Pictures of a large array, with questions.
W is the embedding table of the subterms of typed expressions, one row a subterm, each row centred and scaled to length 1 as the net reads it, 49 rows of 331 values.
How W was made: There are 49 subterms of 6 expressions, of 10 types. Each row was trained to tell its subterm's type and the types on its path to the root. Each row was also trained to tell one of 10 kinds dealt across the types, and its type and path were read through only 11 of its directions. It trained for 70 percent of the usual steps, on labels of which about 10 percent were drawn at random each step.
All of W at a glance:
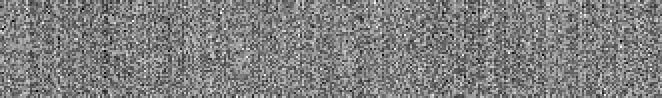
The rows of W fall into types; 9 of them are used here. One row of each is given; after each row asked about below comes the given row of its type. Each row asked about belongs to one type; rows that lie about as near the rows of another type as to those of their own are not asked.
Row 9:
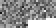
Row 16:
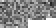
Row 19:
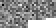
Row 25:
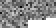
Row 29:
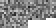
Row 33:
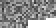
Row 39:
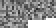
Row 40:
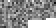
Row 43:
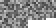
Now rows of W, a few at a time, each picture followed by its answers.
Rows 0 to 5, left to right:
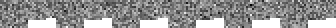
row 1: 16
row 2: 33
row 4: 39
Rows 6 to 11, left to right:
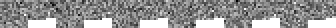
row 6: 16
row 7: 43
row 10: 25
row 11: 43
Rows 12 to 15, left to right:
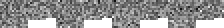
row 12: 39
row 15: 19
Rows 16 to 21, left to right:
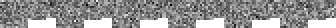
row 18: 40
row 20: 33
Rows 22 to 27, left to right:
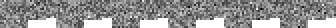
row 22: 19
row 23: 9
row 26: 33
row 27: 43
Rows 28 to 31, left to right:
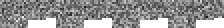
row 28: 16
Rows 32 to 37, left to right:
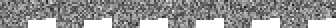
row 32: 39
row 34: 29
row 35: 43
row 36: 19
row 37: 39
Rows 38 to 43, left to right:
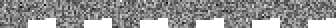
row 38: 19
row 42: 16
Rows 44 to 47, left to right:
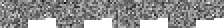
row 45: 33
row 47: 29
